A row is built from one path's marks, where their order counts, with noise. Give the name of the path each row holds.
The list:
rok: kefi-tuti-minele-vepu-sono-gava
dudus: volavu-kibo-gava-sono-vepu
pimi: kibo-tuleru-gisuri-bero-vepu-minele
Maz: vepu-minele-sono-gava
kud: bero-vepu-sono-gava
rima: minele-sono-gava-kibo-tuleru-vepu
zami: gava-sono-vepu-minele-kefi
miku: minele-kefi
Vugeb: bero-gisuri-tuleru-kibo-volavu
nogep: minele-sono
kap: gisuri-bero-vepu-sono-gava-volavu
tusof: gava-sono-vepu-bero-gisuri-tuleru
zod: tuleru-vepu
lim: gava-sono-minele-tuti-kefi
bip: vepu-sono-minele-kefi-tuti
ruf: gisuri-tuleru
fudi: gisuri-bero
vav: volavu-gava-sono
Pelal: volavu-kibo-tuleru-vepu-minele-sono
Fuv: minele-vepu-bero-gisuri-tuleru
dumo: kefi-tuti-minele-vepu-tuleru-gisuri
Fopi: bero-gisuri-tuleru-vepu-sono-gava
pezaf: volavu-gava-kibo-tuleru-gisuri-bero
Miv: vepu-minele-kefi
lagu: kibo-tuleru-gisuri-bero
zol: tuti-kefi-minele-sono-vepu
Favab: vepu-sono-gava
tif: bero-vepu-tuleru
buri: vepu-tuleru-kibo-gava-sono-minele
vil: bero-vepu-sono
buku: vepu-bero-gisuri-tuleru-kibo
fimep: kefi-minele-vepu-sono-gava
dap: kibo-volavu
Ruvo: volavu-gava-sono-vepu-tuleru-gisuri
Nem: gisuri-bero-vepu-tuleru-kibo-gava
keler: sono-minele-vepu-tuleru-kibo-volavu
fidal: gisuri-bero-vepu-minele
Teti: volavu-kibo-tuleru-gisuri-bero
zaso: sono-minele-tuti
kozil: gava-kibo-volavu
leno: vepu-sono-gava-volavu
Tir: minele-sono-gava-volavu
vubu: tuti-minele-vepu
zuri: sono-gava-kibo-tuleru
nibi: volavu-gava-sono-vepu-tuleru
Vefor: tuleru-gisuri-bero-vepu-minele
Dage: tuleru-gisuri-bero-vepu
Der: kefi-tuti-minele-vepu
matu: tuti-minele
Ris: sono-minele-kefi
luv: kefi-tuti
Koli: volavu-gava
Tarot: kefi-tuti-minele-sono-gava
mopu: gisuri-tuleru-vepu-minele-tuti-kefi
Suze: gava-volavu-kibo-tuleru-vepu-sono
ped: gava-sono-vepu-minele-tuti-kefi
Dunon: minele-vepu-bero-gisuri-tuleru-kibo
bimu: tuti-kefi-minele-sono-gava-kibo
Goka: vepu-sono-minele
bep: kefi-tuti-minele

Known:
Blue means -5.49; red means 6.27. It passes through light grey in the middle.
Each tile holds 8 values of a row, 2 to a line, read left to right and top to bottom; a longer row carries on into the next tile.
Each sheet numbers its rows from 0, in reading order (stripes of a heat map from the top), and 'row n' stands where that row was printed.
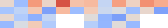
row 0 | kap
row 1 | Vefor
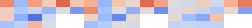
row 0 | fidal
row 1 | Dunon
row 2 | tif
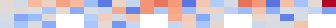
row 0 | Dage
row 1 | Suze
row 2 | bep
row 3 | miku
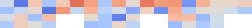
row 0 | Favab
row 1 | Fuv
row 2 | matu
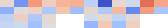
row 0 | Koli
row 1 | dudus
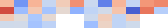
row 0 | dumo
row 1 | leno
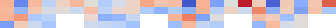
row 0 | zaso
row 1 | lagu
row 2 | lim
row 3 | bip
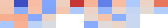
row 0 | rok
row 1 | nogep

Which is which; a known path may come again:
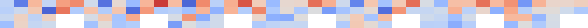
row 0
leno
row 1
buri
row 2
Tir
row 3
pimi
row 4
Favab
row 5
pezaf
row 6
matu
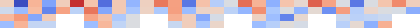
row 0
ped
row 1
zol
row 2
bep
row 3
Dunon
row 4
dap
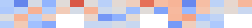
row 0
zuri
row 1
buku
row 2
zaso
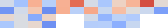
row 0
tusof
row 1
Teti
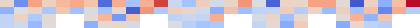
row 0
Koli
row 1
Maz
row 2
zod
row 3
kozil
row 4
rima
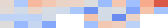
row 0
ruf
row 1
kud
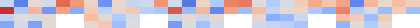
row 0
Pelal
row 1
luv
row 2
keler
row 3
lagu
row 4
vubu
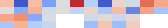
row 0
Tarot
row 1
dudus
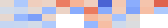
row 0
Nem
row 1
bip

